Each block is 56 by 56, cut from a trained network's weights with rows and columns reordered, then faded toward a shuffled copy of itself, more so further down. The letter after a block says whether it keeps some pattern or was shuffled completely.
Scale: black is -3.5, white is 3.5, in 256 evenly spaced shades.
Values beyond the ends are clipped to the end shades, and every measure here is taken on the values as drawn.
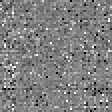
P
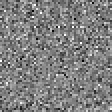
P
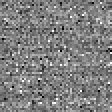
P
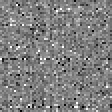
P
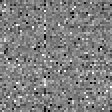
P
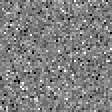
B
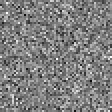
B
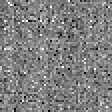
P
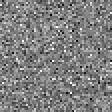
P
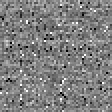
P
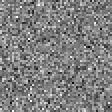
P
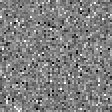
B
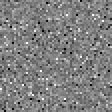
B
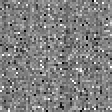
P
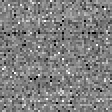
P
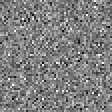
P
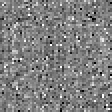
P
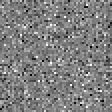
P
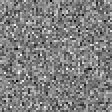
P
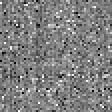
P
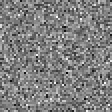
B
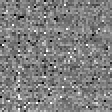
P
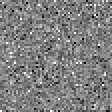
B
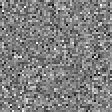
P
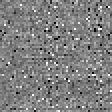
P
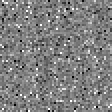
B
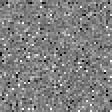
B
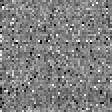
P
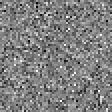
B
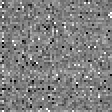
P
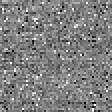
P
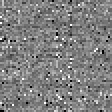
P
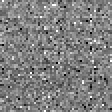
P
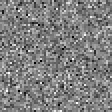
B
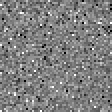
B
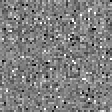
P
